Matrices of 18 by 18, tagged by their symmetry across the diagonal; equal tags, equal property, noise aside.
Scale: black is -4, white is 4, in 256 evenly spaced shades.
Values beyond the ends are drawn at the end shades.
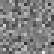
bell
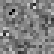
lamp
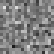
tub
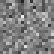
tub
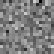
tub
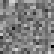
tub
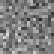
bell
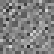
lamp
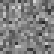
tub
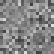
lamp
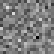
lamp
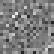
lamp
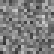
tub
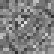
lamp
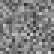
bell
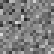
lamp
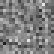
bell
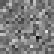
lamp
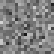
tub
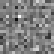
bell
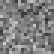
bell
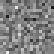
bell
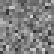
bell
